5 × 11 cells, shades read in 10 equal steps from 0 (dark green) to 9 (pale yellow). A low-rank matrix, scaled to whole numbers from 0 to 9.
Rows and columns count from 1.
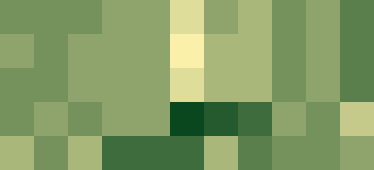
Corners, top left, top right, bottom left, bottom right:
4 3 6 5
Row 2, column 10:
5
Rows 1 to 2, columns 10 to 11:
5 3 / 5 3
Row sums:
53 57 55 42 44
